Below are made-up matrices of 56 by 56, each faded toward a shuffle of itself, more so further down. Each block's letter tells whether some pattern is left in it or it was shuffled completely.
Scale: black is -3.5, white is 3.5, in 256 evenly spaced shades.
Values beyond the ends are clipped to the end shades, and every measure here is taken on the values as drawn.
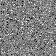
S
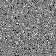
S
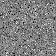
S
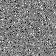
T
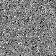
S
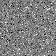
T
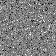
S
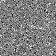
S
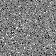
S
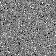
T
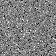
T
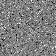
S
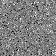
S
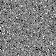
T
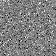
S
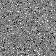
T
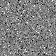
T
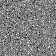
T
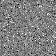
S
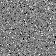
T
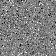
T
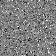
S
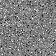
T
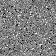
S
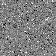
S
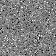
T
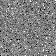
T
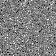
T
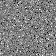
T
